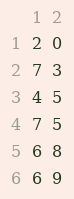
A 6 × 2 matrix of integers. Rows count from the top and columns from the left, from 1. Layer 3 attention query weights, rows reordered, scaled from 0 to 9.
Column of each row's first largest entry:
1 1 2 1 2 2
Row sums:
2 10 9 12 14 15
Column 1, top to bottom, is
2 7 4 7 6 6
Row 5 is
6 8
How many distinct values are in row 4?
2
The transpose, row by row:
2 7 4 7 6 6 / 0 3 5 5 8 9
